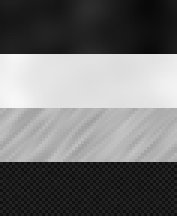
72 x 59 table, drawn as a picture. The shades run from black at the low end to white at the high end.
It is made of 4 by 1 panels. Panel 1,1: very low, smooth, faint in contrast. Panel 2,1: very high, smooth, faint in contrast. Panel 3,1: high, slanting up to the right, faint in contrast. Panel 4,1: very low, checkered, faint in contrast.
